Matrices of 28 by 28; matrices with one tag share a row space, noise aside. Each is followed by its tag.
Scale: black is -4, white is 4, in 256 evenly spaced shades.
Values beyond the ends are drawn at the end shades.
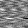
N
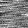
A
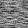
N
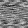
N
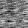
N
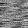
A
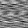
N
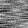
A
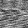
N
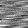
A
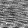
N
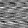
N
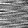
A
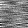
A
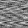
N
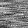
A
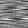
A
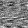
N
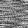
A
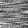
A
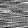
A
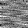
A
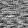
N
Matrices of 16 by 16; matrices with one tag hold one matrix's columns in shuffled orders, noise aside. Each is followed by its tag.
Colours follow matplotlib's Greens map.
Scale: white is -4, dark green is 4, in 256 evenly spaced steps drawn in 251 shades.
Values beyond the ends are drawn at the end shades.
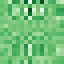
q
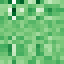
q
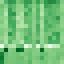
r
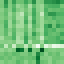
r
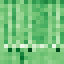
r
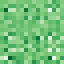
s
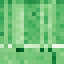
r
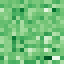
s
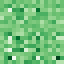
s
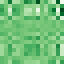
q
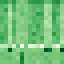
r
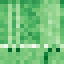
r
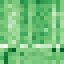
r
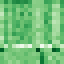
r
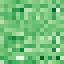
s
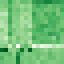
r
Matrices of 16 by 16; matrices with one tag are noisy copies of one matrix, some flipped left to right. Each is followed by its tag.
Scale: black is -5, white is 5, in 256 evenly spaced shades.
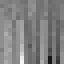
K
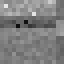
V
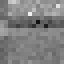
V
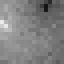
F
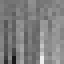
K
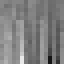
K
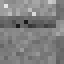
V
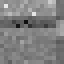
V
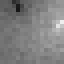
F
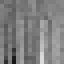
K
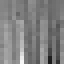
K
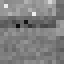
V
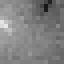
F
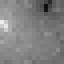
F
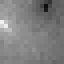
F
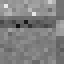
V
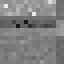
V
